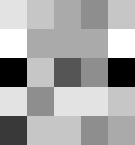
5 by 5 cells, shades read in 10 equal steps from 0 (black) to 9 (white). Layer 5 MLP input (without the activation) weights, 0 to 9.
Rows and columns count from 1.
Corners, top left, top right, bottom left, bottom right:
8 7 2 6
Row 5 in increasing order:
2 5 6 7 7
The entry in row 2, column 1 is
9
